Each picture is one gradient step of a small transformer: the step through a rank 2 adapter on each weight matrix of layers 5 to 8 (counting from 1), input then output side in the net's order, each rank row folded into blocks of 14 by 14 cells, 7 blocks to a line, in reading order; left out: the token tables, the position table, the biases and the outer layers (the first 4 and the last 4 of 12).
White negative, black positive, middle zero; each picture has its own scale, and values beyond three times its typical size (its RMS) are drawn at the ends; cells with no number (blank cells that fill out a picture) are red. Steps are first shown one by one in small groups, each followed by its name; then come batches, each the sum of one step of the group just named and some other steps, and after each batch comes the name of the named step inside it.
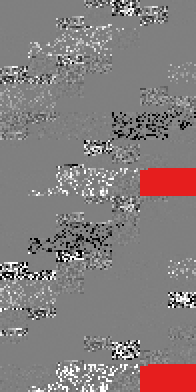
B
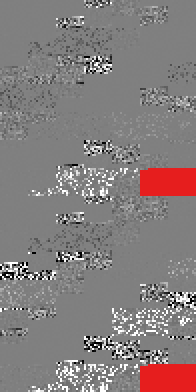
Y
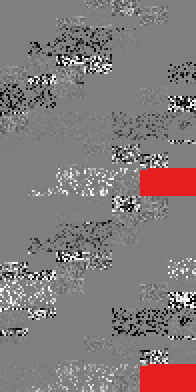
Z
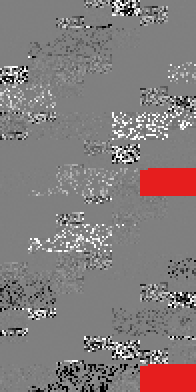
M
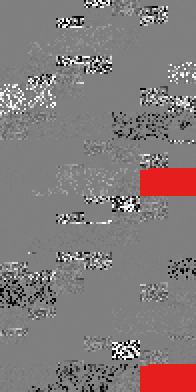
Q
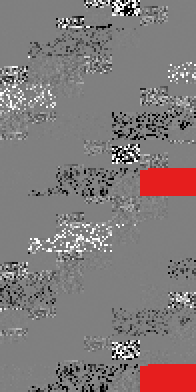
Q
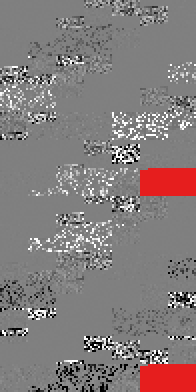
M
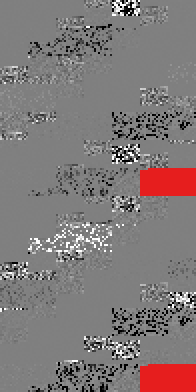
Z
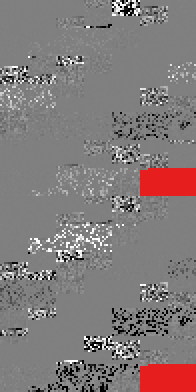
M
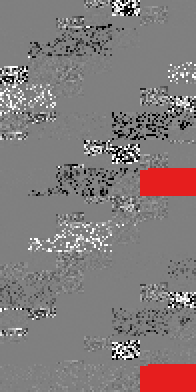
B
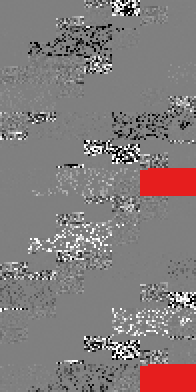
Y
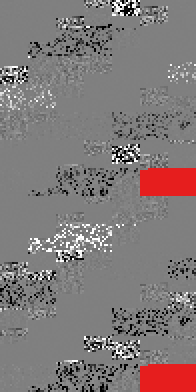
M
